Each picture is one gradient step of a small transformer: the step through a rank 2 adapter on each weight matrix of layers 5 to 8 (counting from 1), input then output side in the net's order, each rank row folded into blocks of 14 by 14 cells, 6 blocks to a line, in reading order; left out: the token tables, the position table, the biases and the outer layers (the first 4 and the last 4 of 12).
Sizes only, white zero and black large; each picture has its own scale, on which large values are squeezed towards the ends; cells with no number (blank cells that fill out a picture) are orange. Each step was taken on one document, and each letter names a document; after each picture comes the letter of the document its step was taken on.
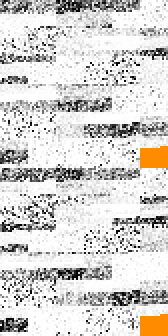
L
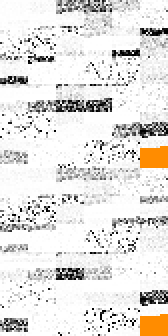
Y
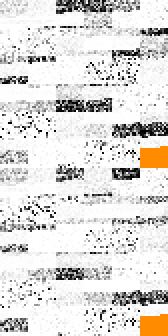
Y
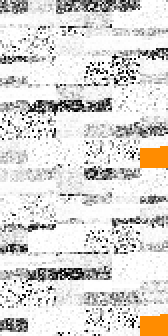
L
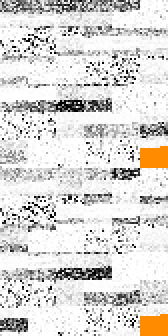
L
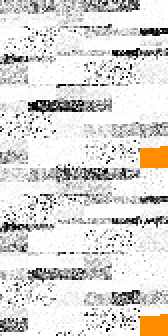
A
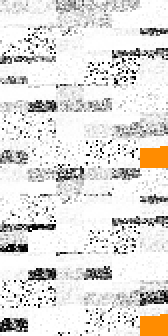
L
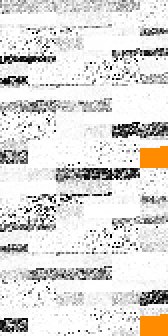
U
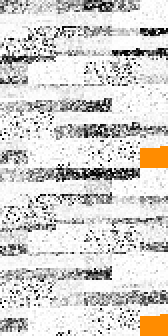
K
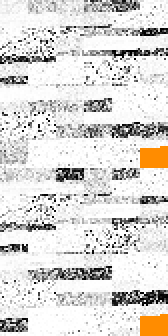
U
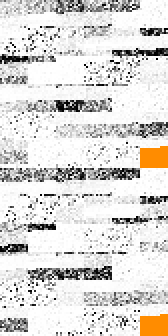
A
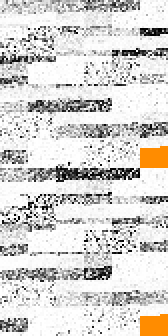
K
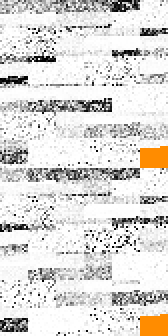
U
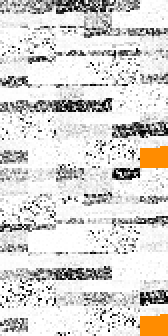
Y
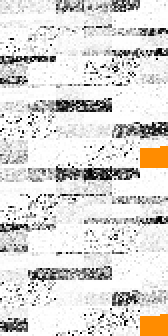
A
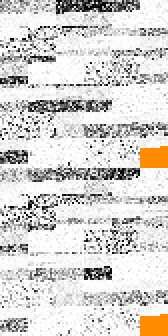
K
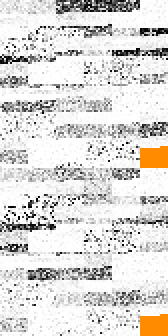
K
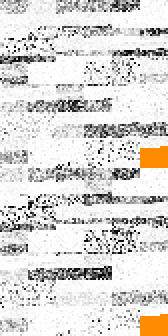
K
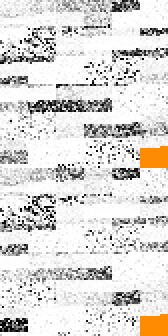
Y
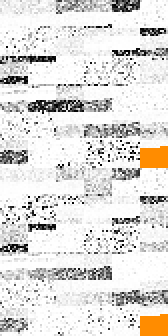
K
